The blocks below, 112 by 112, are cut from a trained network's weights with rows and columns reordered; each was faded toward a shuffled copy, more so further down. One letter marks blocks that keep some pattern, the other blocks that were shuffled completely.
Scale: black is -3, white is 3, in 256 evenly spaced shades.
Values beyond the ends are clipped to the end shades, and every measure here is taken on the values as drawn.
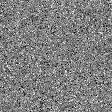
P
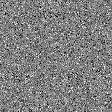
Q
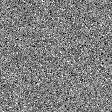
Q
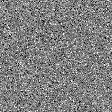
Q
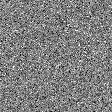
P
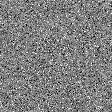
P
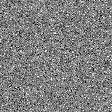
Q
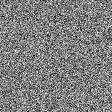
P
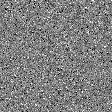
P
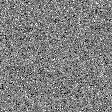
P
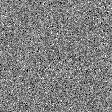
Q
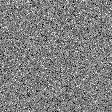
P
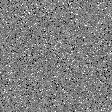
P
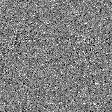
Q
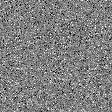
P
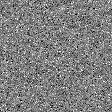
P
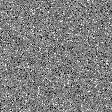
P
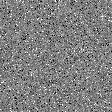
P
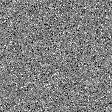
Q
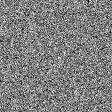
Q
